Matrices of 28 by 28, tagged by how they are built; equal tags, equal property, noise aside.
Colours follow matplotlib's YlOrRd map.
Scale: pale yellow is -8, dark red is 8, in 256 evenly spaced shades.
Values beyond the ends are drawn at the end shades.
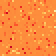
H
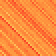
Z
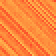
Z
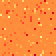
H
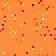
H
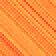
Z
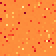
H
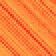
Z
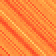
Z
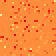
H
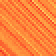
Z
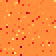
H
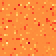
H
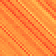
Z
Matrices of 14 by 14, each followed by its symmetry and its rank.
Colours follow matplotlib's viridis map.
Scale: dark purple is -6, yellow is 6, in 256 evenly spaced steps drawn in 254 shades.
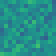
antisymmetric, full rank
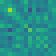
symmetric, rank three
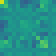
symmetric, rank three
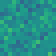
antisymmetric, full rank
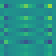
neither, rank one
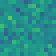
antisymmetric, full rank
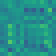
antisymmetric, rank two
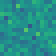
antisymmetric, full rank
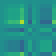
symmetric, rank one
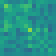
symmetric, rank three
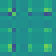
symmetric, rank one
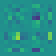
antisymmetric, rank two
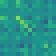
symmetric, rank three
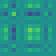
symmetric, rank one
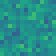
antisymmetric, full rank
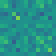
symmetric, rank three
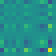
symmetric, rank one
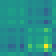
symmetric, rank one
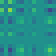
symmetric, rank one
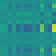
neither, rank one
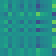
neither, rank one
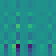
neither, rank one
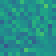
antisymmetric, full rank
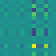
neither, rank one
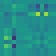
antisymmetric, rank two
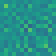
symmetric, rank three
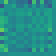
antisymmetric, rank two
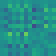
antisymmetric, rank two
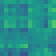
antisymmetric, rank two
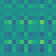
neither, rank one
